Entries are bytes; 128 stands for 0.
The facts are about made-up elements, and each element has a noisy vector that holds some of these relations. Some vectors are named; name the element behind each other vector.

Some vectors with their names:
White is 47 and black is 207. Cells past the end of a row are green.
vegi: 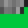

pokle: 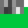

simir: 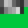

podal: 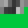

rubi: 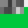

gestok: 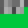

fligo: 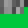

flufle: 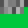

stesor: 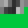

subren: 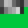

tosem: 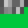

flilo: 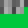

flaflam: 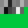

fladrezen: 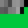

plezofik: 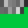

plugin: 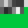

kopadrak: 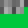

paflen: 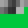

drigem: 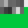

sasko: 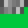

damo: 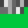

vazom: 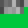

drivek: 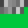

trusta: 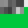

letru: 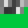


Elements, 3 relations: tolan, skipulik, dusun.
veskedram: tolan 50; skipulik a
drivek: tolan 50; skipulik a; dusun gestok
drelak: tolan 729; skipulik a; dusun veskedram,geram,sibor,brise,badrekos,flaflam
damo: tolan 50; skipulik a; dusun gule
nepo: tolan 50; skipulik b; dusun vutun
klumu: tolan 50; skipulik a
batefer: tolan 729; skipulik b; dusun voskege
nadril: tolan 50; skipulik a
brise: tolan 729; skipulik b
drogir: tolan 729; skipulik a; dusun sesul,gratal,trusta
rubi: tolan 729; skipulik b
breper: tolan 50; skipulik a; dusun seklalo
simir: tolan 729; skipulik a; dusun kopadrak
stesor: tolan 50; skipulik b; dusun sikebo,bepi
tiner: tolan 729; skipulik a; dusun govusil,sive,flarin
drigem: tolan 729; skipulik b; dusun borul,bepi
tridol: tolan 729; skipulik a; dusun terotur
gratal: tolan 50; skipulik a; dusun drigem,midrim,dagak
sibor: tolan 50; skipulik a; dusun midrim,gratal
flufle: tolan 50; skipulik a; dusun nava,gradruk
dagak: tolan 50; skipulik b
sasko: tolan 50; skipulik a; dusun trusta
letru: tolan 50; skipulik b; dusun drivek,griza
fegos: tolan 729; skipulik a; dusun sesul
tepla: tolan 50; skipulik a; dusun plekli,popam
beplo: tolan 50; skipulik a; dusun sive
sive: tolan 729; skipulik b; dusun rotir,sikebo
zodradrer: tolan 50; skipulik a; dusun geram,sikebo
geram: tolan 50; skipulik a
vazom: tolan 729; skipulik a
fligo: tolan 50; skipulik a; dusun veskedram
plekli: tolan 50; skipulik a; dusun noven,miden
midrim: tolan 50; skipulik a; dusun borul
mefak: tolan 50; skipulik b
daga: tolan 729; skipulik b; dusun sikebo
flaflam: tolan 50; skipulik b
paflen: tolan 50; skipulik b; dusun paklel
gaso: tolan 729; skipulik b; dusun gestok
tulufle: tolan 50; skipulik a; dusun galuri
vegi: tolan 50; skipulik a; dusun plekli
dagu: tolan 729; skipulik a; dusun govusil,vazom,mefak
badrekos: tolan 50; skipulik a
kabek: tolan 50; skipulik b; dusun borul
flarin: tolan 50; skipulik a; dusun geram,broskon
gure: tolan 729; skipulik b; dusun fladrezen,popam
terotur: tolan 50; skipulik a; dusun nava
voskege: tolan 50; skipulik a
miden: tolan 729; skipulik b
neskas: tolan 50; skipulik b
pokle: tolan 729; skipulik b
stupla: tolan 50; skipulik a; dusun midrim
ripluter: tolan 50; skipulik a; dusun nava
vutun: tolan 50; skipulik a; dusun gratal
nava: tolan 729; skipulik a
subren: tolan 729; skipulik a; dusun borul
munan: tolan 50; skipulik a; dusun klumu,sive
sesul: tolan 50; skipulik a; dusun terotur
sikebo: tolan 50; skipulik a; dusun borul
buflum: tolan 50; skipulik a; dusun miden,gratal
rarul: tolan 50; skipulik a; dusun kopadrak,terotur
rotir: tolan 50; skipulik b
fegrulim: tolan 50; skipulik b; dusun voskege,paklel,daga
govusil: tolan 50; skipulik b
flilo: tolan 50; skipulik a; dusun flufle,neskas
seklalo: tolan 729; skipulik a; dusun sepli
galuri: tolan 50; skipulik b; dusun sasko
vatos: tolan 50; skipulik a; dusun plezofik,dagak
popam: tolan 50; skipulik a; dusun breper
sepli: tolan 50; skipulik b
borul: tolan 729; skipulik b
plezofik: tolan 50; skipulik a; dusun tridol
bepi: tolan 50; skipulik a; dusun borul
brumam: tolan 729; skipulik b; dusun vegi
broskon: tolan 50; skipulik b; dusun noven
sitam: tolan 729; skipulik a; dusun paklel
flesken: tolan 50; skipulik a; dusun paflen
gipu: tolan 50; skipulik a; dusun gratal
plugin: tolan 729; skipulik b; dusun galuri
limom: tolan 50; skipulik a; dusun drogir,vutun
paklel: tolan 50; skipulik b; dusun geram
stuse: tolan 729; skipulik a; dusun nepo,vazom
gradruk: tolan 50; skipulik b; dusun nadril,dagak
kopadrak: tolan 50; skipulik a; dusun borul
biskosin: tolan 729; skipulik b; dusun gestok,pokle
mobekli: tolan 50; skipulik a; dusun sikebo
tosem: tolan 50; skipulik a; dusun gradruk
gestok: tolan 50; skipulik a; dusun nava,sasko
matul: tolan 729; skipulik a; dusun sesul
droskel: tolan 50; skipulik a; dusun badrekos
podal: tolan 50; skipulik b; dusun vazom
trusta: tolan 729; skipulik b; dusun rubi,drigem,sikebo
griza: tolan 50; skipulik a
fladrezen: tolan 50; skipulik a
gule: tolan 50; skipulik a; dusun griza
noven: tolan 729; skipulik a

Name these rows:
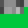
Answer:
tridol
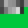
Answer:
drogir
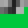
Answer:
kabek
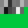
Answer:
dagak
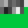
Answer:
sive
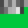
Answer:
nava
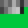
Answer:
noven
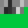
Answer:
mefak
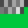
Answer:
nadril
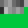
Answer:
drelak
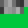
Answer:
stuse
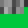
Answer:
buflum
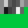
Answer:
galuri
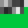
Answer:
batefer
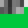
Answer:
miden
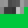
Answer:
nepo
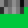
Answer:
seklalo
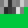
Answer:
neskas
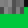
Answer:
tepla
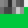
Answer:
brise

